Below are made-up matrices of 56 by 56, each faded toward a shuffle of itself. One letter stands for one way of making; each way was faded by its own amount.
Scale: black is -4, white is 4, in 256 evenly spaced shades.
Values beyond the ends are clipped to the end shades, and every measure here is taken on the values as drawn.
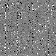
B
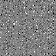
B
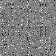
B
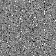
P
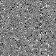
P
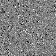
P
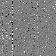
B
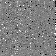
B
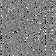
B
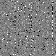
B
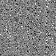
P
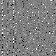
B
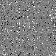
B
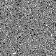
P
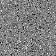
P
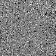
P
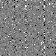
B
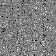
P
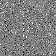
P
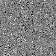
P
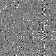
B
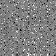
B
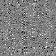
B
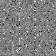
B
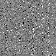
P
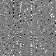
B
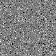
P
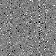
B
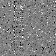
B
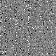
P
